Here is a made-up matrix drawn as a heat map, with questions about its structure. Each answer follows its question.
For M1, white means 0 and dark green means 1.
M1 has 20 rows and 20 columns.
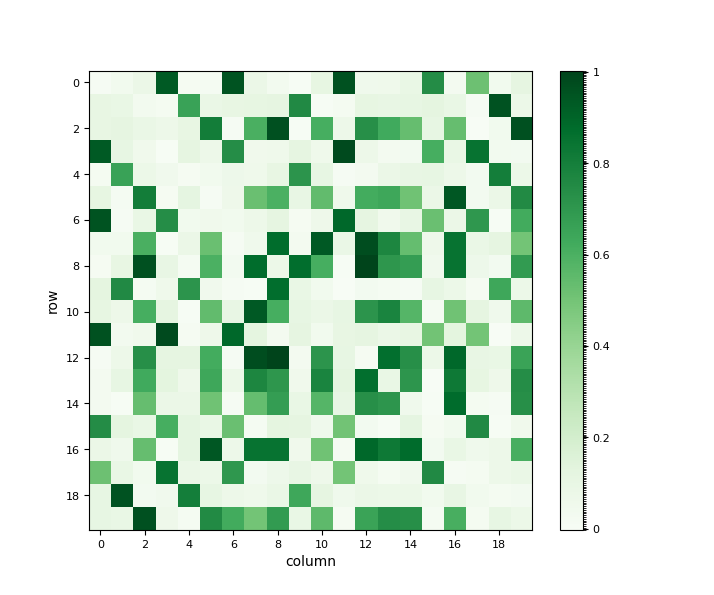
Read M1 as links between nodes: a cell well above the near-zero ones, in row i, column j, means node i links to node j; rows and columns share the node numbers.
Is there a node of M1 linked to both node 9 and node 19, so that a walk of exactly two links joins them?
yes
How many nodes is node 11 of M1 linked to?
5
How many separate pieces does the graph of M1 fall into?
1
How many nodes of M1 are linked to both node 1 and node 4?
2
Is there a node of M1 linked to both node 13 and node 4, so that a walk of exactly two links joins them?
no
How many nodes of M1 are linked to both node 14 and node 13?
8
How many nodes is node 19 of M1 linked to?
10
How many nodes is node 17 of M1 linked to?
5
